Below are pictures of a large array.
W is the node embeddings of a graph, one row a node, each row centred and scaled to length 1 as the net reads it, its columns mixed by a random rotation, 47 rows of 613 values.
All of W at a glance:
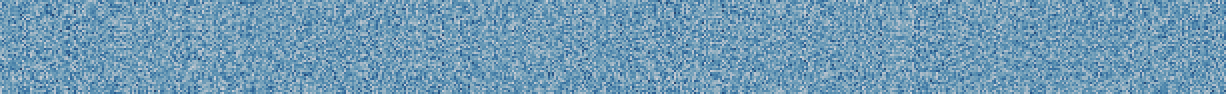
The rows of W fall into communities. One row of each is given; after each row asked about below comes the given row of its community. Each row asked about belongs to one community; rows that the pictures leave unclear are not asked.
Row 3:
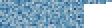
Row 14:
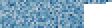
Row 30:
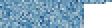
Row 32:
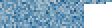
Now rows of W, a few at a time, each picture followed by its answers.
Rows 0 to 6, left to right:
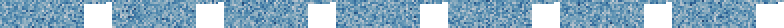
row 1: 32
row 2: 3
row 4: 14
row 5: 3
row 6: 3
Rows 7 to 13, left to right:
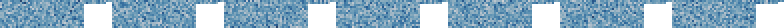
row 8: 14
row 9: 30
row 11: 32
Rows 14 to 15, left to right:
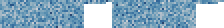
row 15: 3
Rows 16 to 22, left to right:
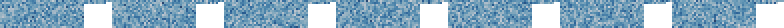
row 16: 32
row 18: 3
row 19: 3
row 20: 30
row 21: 14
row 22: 30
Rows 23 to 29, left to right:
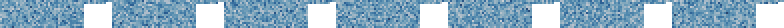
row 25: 14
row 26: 14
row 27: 32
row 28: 3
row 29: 3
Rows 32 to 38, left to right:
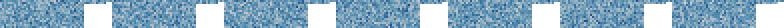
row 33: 3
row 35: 14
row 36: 32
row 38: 30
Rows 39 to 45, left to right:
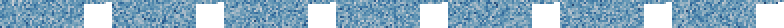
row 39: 30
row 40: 14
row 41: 14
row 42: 30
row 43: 3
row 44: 14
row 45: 3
